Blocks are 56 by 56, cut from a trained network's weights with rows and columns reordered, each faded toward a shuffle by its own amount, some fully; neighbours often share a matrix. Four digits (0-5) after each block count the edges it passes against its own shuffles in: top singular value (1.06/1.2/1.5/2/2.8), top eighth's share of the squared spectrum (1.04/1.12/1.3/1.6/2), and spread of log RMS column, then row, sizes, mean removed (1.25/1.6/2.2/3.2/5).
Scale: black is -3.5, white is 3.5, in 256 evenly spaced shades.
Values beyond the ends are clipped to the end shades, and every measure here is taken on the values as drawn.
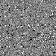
2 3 1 2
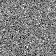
0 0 0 0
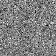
0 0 0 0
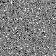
2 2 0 1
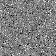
0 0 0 0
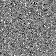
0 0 0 0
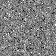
1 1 0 0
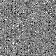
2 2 0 0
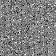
1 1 0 1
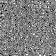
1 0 0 0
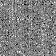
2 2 0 2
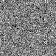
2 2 1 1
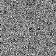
2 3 1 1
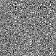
2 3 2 2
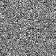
2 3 1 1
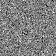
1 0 0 0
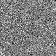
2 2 0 0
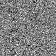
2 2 0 0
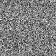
2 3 0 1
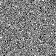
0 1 0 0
